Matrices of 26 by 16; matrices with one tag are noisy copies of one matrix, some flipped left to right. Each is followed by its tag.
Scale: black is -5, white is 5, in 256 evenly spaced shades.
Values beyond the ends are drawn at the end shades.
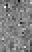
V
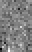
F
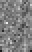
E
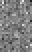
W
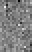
V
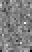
E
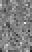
E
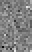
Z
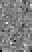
E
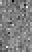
V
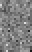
E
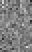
W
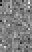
W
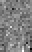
F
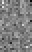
W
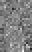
F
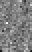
E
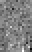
F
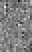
V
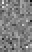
W
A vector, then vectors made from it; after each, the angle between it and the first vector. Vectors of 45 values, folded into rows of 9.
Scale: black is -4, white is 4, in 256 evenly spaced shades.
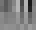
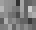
partly opposed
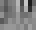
nearly parallel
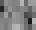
orthogonal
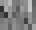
partly opposed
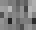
partly opposed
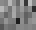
partly opposed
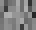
partly aligned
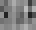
partly aligned
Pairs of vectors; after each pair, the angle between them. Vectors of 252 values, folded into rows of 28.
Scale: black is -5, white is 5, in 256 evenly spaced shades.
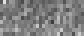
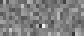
partly aligned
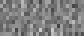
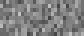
partly opposed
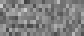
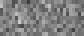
partly aligned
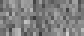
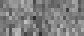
nearly parallel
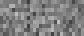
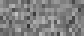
nearly parallel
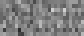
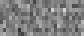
nearly parallel
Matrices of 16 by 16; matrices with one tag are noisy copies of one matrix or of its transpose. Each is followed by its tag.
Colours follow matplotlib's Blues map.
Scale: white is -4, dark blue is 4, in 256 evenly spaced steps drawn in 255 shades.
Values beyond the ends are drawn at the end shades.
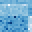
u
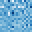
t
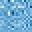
t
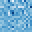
t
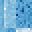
u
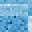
u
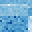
u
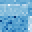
u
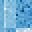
u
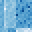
u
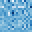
t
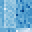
u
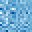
t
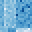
u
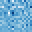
t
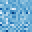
t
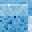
u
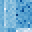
u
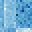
u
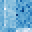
u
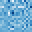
t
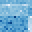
u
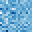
t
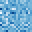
t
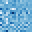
t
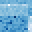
u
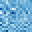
t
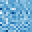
t
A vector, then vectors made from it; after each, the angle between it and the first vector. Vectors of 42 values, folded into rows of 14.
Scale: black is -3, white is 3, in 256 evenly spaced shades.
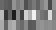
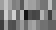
nearly opposite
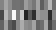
nearly opposite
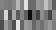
partly opposed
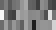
partly aligned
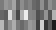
orthogonal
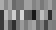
nearly opposite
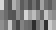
partly aligned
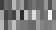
nearly parallel
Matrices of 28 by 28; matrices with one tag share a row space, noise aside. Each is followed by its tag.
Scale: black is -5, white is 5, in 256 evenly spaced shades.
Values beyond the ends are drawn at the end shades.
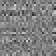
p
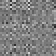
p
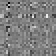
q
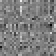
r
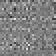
p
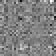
r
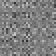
p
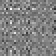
p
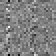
q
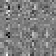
q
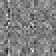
q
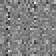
q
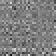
p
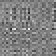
p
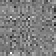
p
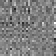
p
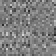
p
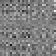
p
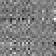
p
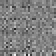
p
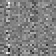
q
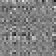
p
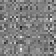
r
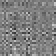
p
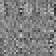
r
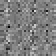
q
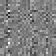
q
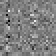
q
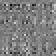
p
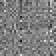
r
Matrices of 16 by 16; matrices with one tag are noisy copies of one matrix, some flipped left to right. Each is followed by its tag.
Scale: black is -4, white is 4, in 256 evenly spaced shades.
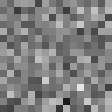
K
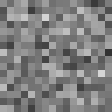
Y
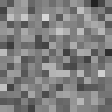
Y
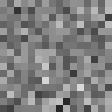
K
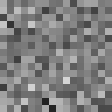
K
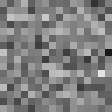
Y
